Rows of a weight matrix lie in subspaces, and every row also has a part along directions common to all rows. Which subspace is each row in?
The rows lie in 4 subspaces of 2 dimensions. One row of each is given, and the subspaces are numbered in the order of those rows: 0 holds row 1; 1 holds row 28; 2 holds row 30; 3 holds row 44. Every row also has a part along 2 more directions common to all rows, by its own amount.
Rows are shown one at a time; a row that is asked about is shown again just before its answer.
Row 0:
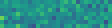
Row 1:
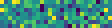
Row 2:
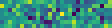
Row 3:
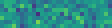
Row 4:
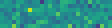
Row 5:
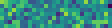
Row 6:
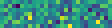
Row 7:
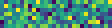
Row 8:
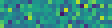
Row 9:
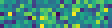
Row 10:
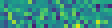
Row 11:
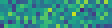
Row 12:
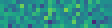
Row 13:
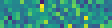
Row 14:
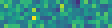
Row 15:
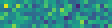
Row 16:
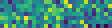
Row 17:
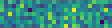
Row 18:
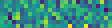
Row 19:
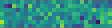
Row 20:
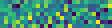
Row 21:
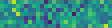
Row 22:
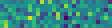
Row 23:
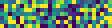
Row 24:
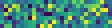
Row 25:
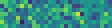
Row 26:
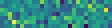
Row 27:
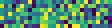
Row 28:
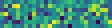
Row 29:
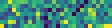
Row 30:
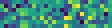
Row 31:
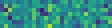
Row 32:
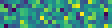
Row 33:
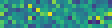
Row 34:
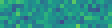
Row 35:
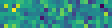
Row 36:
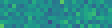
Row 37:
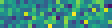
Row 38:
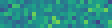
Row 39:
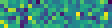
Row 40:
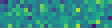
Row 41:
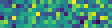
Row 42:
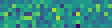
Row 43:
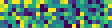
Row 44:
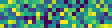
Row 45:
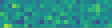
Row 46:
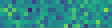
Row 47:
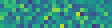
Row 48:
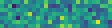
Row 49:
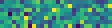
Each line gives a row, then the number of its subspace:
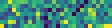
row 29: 3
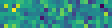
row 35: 2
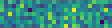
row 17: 3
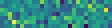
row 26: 0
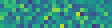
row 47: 2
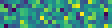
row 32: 2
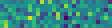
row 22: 2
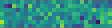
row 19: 1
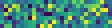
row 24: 1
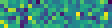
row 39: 2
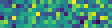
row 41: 2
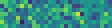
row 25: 2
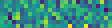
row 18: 0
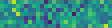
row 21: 3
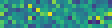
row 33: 1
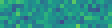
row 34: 0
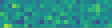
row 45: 1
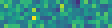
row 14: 2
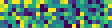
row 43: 0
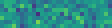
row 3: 2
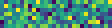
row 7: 1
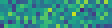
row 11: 3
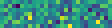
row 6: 1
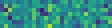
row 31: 1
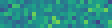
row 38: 1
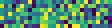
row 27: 3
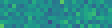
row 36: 3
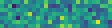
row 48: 1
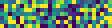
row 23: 3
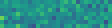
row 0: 0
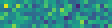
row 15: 2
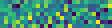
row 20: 1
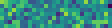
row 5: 2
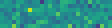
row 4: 0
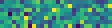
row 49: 2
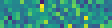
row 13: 0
